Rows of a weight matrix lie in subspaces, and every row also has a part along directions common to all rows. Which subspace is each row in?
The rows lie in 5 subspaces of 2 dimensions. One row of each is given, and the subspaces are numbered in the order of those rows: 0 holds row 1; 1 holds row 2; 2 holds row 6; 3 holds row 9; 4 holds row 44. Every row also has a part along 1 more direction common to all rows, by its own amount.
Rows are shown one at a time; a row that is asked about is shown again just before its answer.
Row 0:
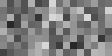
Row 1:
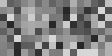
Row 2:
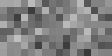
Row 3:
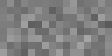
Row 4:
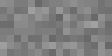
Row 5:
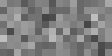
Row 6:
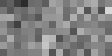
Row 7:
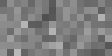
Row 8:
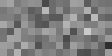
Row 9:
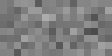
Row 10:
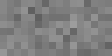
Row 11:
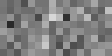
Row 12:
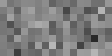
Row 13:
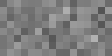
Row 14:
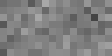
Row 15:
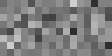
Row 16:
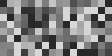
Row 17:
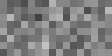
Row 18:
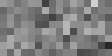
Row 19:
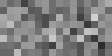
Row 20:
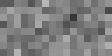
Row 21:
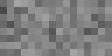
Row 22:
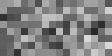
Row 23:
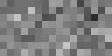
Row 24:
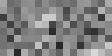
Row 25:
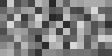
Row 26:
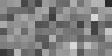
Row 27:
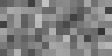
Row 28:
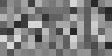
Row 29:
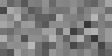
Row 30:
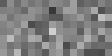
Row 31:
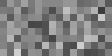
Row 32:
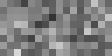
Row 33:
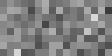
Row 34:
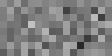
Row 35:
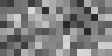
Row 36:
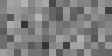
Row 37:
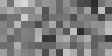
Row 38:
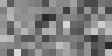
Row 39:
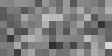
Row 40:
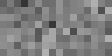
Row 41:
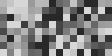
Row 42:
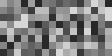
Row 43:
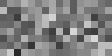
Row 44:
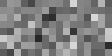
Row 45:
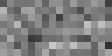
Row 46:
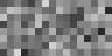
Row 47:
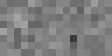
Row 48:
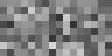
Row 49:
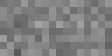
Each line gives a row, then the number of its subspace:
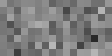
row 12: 0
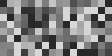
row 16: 0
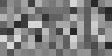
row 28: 4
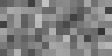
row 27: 1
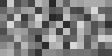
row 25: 2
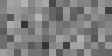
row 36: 2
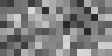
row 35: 1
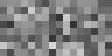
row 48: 3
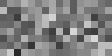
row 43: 3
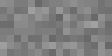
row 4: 3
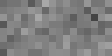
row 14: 1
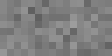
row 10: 1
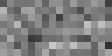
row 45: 3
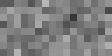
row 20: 1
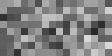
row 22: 4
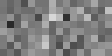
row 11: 2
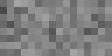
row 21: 3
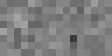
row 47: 4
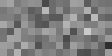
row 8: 1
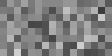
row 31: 0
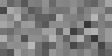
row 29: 3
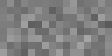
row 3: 0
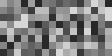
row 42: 4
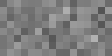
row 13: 0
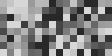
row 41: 2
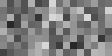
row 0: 2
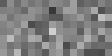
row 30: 0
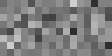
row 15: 4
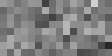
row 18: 1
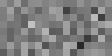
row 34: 0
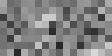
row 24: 0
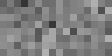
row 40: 2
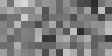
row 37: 2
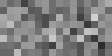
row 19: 3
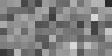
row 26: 4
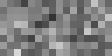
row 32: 4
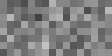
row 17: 2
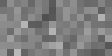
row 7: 0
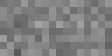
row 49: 4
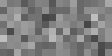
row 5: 3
